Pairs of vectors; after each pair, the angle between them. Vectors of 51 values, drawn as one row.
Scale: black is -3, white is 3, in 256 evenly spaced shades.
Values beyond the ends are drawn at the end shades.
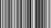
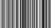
orthogonal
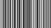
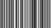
nearly opposite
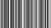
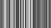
partly opposed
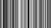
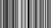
nearly parallel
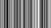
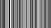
orthogonal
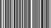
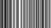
orthogonal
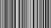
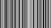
nearly parallel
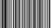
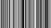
orthogonal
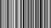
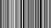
nearly parallel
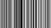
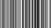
partly opposed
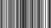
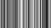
partly opposed
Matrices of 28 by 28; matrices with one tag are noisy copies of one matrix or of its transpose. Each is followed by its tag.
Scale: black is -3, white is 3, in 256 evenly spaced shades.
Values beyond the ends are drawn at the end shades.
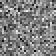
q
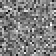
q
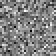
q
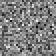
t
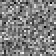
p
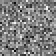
t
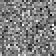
t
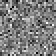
q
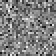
q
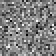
t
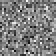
t
